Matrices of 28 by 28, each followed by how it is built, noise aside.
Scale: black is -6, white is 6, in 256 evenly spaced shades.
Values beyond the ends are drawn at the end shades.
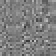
low rank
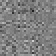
low rank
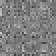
low rank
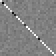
diagonal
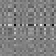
low rank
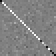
diagonal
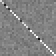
diagonal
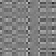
low rank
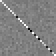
diagonal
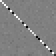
diagonal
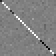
diagonal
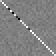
diagonal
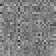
low rank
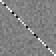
diagonal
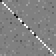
diagonal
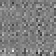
low rank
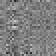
low rank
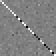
diagonal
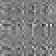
low rank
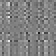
low rank
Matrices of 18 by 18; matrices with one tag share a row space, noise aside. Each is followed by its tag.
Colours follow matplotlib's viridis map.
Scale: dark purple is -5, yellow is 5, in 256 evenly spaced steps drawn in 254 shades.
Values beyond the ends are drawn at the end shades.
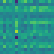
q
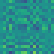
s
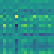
q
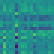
q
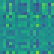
s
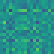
s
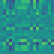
s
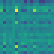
q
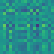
s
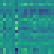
q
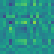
s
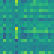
q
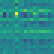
q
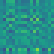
s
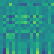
s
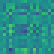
s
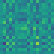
s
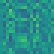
s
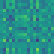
s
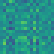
s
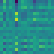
q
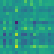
q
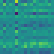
q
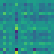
q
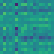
q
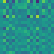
s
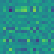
s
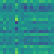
q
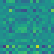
s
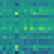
q
